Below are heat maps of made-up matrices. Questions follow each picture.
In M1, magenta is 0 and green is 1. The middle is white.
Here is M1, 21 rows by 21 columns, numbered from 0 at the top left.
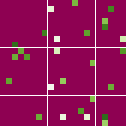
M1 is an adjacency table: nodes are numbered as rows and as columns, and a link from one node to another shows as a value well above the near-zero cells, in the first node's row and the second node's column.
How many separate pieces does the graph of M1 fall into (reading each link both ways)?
3
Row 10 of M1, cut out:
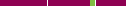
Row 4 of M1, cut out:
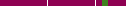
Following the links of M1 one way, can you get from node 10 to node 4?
no
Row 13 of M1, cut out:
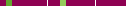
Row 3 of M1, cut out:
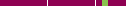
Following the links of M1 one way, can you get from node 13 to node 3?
yes
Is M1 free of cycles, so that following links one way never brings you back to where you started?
no
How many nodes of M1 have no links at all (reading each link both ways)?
1
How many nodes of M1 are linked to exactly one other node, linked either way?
3
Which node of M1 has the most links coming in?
node 17
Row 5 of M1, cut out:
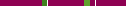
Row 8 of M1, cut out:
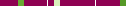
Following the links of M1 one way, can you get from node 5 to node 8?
yes
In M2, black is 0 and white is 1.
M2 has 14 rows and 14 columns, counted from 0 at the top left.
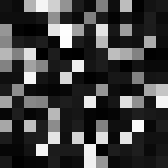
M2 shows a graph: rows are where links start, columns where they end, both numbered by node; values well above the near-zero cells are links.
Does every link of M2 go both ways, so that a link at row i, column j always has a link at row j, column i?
yes
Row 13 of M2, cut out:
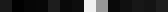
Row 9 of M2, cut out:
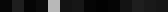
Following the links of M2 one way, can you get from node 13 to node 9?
yes
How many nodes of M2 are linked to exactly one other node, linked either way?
1
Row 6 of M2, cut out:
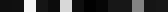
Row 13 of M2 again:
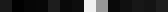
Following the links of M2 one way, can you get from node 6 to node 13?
yes
